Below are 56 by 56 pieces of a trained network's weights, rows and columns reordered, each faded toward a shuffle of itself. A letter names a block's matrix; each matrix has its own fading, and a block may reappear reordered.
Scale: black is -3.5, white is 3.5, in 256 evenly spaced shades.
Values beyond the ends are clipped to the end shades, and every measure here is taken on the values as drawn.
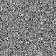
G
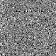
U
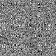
G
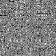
U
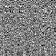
G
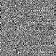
G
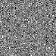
G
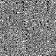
G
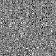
G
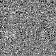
U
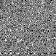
U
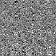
G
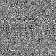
U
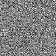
G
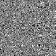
G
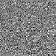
G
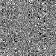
G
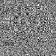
G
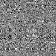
U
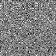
U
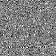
U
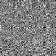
U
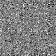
U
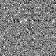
U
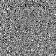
U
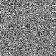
G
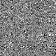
U
